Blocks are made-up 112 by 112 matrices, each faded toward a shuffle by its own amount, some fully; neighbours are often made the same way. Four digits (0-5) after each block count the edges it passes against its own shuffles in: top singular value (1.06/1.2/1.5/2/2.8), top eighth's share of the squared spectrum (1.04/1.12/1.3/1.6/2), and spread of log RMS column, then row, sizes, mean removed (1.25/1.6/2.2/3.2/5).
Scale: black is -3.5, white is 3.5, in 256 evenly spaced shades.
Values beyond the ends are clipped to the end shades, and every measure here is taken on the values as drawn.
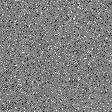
1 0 0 0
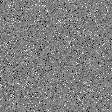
2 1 1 0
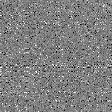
4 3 1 2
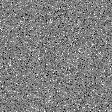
1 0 0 0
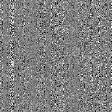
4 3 4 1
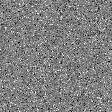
1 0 0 0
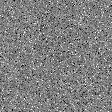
0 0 0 0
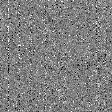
3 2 2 0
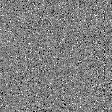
2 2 2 0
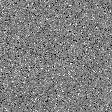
0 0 0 0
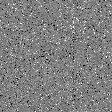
1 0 0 0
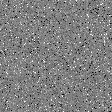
0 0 0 0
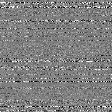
2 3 0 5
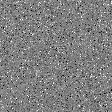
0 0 0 0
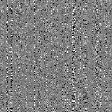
4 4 4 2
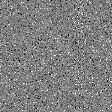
3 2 2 0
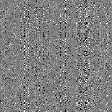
4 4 4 1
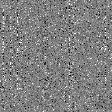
4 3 3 1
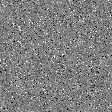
1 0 0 0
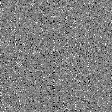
3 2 2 0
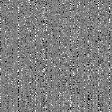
4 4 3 1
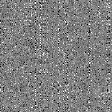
4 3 3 1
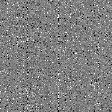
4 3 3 0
